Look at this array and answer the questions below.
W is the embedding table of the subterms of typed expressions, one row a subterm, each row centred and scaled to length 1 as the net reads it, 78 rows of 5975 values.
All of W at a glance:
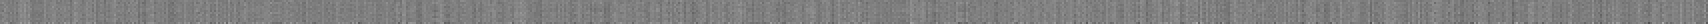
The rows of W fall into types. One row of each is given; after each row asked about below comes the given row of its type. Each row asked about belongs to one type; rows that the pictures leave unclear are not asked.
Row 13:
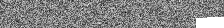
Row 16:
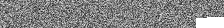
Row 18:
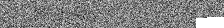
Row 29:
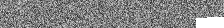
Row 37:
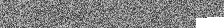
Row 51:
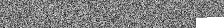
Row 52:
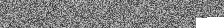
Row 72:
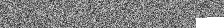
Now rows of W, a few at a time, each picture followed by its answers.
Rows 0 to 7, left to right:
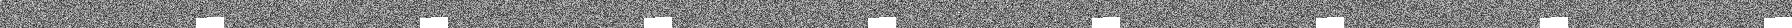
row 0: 37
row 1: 52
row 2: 18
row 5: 52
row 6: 72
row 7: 51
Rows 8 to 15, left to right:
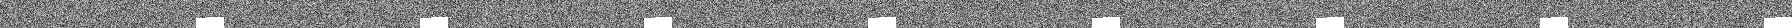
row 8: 72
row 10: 51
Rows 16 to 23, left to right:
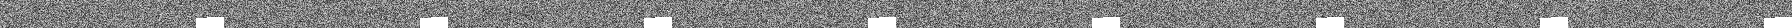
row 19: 18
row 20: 72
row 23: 16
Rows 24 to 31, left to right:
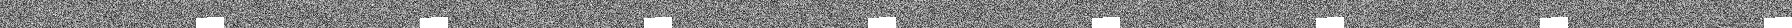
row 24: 51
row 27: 29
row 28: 16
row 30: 37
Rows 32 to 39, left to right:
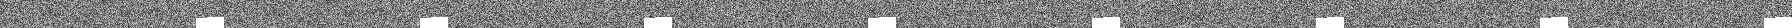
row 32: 13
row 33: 13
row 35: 51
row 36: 18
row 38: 18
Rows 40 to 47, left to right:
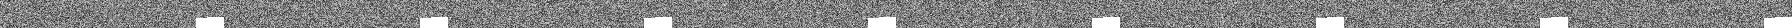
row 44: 29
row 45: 18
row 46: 13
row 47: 13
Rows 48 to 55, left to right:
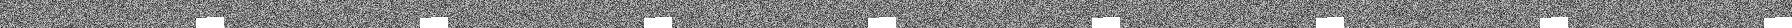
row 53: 52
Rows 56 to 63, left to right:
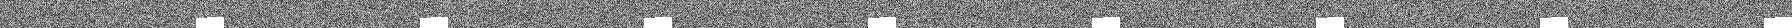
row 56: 18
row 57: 29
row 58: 37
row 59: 18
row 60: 52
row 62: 51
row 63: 16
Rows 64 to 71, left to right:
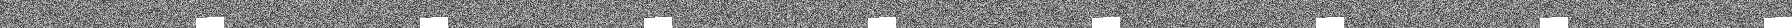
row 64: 13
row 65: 52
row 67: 52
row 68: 13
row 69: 72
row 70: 72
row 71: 13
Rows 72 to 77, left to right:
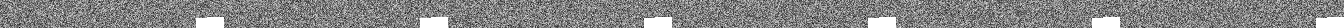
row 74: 16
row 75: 52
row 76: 13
